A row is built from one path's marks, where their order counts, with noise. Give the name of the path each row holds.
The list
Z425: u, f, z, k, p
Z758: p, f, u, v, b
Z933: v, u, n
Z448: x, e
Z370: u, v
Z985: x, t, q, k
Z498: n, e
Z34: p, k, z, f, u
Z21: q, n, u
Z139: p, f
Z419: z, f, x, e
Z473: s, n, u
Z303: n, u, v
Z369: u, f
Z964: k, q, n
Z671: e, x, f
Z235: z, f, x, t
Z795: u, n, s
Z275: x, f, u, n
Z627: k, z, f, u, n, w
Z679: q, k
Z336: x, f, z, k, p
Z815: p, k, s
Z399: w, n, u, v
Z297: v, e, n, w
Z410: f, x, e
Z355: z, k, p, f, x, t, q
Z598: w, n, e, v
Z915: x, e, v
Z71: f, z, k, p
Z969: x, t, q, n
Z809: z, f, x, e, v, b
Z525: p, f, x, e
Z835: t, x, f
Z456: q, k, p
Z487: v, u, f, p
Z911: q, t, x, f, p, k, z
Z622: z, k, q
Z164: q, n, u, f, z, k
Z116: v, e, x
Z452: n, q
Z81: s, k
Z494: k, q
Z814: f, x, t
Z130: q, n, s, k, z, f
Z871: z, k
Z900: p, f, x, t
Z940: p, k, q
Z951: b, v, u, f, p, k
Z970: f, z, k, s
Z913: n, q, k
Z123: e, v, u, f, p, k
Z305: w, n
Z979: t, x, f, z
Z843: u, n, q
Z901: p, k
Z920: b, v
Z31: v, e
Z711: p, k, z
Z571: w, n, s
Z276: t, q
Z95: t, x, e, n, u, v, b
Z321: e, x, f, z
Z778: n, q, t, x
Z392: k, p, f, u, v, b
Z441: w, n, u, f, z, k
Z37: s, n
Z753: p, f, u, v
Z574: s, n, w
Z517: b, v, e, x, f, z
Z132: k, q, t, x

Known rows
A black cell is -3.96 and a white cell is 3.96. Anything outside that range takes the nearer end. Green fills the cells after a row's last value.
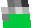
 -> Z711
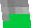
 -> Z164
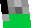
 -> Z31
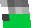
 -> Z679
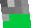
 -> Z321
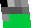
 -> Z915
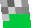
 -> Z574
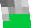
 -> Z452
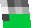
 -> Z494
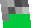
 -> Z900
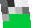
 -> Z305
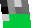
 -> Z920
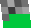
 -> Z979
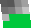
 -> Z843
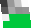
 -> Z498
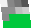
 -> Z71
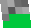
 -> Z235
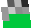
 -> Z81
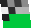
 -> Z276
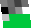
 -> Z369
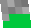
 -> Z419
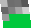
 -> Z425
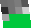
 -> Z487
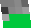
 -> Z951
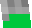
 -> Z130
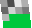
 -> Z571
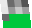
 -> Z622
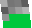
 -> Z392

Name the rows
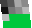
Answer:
Z933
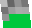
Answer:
Z627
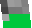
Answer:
Z517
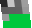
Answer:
Z671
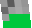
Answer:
Z441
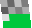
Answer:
Z473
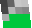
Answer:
Z598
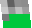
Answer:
Z964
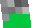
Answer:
Z525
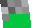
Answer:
Z778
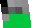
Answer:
Z116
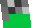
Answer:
Z814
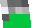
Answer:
Z456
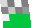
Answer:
Z37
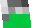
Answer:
Z940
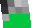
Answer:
Z297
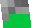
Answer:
Z336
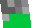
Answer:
Z275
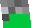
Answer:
Z132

